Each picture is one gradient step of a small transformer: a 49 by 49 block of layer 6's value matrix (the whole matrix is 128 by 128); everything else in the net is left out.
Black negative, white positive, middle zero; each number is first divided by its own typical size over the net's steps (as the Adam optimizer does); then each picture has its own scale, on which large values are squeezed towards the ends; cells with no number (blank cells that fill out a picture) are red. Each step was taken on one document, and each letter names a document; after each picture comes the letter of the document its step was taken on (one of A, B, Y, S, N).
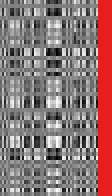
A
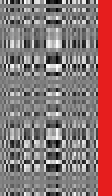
A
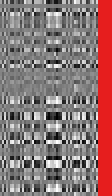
A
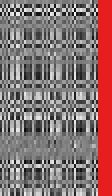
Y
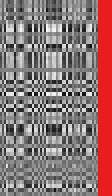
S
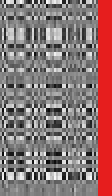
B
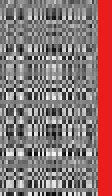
S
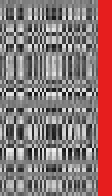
S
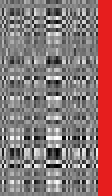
A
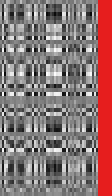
B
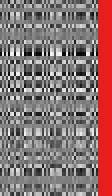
Y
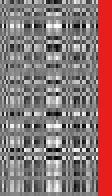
A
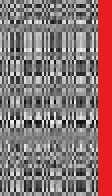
Y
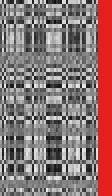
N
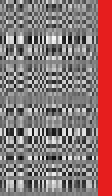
S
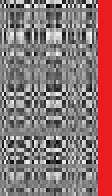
B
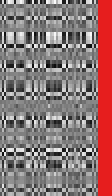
B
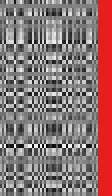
S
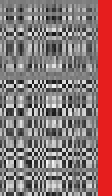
S
